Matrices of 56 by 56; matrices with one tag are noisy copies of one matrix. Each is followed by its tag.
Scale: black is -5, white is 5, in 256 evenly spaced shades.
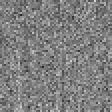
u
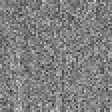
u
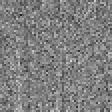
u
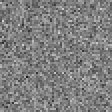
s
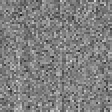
u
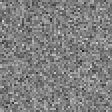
s
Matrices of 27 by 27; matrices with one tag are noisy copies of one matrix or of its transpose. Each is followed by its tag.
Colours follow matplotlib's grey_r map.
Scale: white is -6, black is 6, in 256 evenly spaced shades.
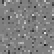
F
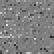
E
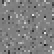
F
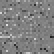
E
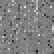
E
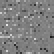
E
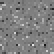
F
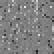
E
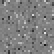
F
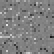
E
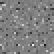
F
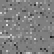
E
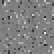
F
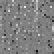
E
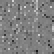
E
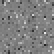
F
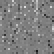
E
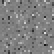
F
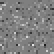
F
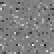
F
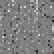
E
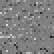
E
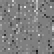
E
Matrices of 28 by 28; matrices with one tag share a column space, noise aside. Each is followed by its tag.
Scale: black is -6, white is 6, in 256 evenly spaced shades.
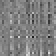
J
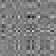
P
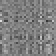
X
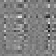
P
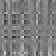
J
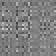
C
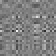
P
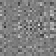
C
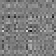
P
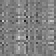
X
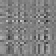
X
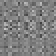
C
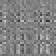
X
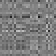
P
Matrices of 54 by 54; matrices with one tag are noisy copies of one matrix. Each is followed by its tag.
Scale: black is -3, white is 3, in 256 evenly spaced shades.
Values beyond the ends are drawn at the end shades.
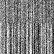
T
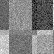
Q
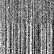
T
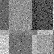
Q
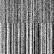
T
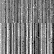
T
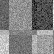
Q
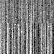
T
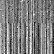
T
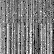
T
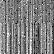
T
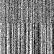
T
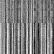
T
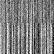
T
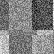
Q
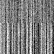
T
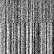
T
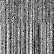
T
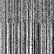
T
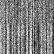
T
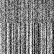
T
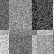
Q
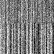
T
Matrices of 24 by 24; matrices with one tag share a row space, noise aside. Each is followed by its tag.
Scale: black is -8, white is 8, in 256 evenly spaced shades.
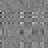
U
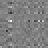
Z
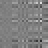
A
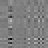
Z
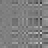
A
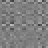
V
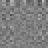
V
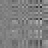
A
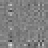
Z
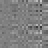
A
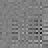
A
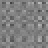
V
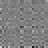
U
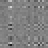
Z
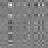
Z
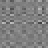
V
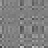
U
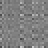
U
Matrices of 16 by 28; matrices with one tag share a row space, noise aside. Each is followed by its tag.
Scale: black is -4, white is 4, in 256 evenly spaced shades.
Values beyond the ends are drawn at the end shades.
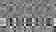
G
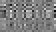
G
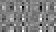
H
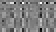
H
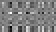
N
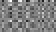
N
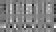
G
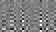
H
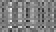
N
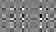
H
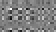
N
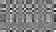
G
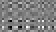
N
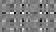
H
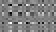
N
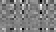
H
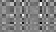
H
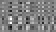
N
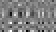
N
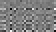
G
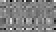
G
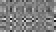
G
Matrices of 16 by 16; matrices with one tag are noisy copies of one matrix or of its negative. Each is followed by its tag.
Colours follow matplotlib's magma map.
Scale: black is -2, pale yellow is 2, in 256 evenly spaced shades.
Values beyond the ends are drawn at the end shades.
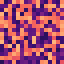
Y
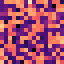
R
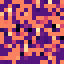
Y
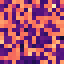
Y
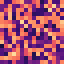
Y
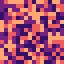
R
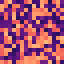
Y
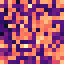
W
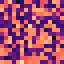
Y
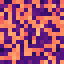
Y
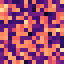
R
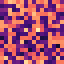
R
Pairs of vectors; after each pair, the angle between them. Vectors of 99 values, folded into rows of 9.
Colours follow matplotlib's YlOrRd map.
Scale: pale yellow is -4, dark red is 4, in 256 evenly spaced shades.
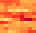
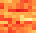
nearly opposite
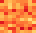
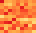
partly aligned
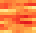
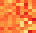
orthogonal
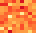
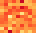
nearly parallel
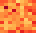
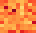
nearly parallel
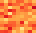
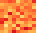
partly opposed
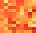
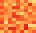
partly aligned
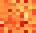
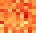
nearly opposite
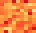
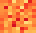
partly opposed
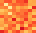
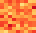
partly aligned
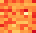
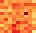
nearly opposite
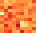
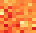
nearly parallel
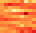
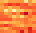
nearly parallel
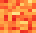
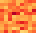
nearly opposite
